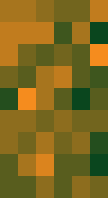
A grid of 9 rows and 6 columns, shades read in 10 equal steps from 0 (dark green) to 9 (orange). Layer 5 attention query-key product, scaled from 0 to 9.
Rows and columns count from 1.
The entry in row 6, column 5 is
4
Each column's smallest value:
1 3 3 2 0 0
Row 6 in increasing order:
4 4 4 5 5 5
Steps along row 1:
same down down same up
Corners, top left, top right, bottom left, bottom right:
6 7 3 4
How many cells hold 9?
2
